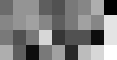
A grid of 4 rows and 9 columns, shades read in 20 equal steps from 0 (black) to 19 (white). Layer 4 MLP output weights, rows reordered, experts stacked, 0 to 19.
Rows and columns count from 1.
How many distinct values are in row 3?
6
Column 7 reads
10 12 6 14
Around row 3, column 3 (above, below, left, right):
12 1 6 16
